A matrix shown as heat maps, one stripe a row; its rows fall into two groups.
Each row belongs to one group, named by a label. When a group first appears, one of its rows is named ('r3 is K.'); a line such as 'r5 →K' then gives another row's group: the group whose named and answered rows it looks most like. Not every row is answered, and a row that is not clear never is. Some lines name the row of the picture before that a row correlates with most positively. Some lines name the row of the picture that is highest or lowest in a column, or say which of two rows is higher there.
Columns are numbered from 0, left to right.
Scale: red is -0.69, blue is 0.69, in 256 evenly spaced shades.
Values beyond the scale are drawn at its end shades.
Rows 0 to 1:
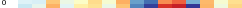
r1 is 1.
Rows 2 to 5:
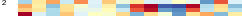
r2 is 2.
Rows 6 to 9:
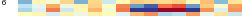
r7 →1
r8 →1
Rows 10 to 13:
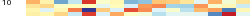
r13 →2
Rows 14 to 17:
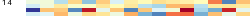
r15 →1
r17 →1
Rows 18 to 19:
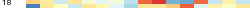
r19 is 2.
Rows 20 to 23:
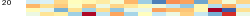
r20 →1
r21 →2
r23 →2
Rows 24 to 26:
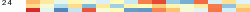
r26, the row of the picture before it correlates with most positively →22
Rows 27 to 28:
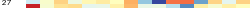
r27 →1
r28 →2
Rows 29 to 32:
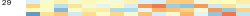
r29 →1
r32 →2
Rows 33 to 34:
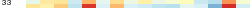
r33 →2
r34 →2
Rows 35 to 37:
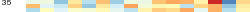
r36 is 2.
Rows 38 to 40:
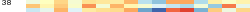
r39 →2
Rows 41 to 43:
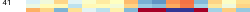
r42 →1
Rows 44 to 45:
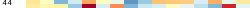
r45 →2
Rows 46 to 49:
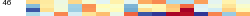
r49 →1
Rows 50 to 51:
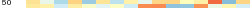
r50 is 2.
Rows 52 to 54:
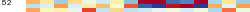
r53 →1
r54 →2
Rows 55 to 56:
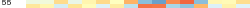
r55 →1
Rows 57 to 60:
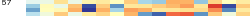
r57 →1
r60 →1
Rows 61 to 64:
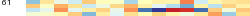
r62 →2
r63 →1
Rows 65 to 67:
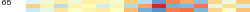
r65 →1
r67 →1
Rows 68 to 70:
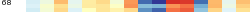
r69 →1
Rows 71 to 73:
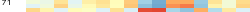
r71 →1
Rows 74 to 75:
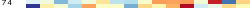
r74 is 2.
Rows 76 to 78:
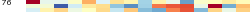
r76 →2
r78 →1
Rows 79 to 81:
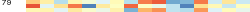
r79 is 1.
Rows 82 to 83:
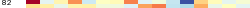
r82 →2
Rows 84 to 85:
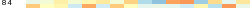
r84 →1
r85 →2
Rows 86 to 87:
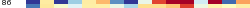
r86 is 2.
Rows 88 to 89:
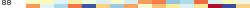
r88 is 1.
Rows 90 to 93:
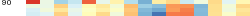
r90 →2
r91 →1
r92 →1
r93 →1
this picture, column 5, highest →90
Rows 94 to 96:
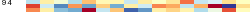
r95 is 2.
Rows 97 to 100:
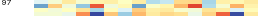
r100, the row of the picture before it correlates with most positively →95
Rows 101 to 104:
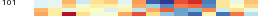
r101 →1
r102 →1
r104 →2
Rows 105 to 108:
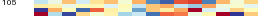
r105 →1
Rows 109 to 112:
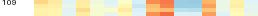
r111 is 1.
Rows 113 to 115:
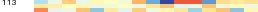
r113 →1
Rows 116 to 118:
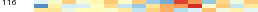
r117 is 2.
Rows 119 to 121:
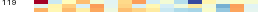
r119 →2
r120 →2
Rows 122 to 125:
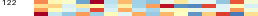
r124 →2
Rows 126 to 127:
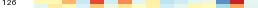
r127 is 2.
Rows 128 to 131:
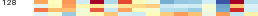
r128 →2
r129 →2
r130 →2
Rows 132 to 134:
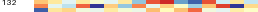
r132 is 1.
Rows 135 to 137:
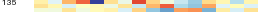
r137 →1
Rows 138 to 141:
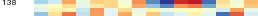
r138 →1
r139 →1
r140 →2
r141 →2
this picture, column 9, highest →138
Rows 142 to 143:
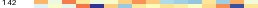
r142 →2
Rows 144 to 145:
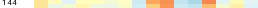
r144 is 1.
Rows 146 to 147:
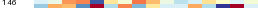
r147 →2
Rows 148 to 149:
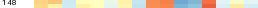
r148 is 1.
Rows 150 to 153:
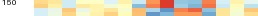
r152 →1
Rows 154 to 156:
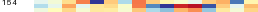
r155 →1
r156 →1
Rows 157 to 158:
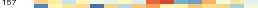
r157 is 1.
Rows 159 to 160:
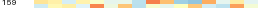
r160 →2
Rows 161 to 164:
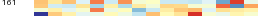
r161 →2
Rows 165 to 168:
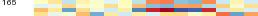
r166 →1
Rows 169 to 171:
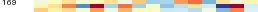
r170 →2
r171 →2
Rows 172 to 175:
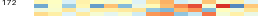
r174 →1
